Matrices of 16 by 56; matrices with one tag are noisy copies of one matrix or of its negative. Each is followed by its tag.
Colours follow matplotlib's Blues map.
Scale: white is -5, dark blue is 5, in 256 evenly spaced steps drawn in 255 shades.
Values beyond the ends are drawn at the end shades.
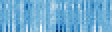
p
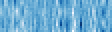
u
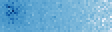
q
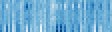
p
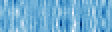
u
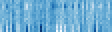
p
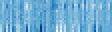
p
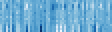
p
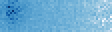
q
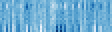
p
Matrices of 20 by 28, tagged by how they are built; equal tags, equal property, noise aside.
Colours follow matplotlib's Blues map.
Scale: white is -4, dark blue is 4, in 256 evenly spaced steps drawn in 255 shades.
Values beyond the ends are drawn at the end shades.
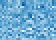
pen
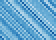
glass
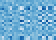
pen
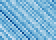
glass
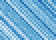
glass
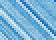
glass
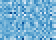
pen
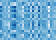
pen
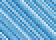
glass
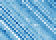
glass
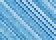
glass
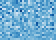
pen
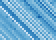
glass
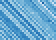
glass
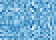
pen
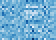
pen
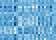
pen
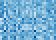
pen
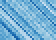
glass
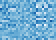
pen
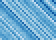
glass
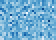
pen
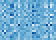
pen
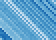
glass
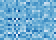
pen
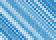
glass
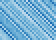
glass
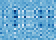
pen
